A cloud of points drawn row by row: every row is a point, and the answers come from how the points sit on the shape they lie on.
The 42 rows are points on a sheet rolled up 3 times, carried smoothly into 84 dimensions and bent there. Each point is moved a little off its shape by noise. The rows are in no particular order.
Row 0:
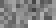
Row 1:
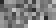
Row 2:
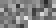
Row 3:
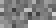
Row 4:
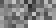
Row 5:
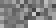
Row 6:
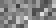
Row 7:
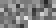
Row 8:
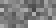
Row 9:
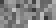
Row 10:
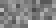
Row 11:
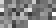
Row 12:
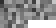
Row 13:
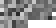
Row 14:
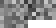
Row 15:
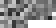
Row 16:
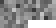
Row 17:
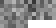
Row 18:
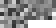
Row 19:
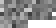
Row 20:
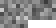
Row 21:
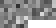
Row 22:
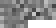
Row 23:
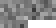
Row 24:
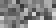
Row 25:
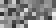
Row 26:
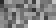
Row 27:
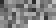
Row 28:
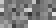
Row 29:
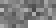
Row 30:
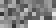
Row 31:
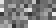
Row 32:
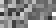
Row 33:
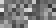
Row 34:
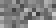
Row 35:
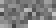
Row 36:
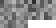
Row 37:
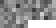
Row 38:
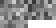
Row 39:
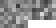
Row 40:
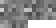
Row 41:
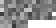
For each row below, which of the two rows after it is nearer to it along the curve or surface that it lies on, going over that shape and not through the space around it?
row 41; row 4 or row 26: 4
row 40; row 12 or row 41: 41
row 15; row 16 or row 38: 38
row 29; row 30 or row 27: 30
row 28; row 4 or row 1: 4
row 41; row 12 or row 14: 14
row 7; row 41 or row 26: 26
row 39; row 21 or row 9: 9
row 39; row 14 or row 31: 14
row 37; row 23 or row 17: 17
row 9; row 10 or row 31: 10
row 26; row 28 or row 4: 4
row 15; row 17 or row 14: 14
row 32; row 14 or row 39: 14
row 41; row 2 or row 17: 17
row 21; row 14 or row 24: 14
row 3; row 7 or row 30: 30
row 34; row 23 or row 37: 23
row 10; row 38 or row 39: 39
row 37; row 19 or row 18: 19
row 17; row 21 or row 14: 14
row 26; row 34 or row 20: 20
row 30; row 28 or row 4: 28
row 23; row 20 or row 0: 0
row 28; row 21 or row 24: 24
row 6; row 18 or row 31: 31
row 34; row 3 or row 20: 3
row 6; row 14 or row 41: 14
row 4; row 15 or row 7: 7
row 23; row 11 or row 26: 26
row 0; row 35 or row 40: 40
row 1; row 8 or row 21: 21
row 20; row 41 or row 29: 41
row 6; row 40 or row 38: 38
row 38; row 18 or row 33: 33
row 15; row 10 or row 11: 11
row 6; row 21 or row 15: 21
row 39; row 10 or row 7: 10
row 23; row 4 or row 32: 4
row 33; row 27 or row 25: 25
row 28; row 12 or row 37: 37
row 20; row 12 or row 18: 12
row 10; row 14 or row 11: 14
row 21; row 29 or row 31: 31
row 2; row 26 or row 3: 26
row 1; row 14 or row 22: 14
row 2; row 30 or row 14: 14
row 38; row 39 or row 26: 26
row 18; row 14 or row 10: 14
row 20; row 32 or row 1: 1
